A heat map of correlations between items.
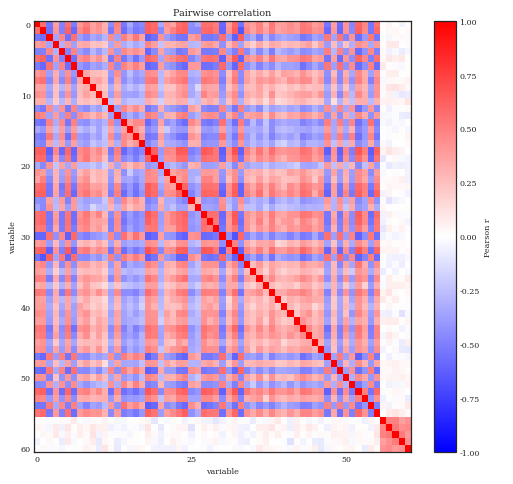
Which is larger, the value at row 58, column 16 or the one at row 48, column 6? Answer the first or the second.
the first
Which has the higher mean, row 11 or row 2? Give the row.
11
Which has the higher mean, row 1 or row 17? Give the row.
1
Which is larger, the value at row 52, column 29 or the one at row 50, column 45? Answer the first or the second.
the first
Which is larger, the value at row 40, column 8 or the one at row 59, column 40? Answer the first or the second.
the first
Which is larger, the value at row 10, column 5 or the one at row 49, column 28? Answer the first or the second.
the first
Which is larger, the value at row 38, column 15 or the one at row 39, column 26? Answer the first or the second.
the second
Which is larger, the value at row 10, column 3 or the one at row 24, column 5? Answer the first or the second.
the second
